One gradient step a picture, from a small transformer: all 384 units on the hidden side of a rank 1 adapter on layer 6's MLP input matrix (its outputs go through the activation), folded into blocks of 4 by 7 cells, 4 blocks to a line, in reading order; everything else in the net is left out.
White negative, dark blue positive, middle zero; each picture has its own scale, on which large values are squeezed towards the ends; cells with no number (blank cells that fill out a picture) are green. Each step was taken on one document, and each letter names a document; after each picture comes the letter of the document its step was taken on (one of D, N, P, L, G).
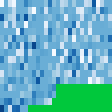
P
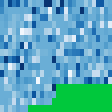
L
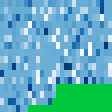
L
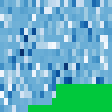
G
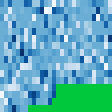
G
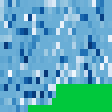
L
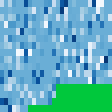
P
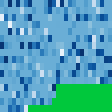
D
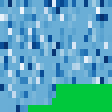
D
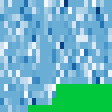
L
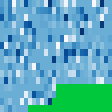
P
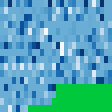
D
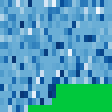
D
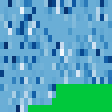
D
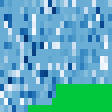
G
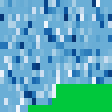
L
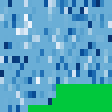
L
